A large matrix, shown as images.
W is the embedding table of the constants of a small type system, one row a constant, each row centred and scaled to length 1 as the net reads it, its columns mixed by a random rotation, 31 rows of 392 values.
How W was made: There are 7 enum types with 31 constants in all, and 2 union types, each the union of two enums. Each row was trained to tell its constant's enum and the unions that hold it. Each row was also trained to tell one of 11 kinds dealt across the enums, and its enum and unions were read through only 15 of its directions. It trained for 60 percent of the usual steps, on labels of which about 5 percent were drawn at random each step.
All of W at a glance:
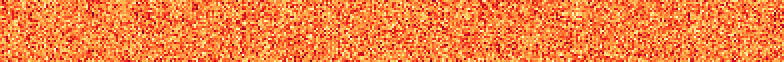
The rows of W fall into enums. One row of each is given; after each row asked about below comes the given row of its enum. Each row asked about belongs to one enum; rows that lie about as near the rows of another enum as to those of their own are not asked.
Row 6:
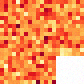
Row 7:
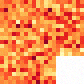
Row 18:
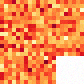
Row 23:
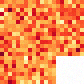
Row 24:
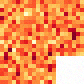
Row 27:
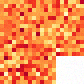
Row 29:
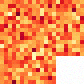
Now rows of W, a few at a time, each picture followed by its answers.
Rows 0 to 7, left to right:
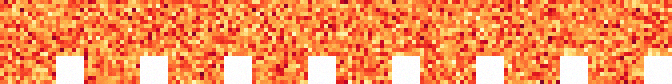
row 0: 24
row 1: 7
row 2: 6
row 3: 24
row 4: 7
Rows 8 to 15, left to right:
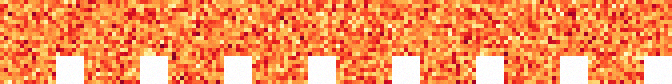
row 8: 24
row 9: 7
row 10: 27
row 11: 29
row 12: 27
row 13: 7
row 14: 18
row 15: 29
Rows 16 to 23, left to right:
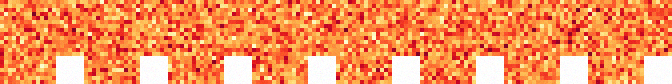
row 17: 27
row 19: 24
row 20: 18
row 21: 27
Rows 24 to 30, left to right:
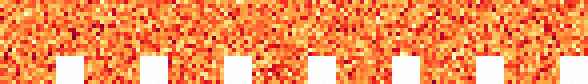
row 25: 7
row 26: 27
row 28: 18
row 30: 29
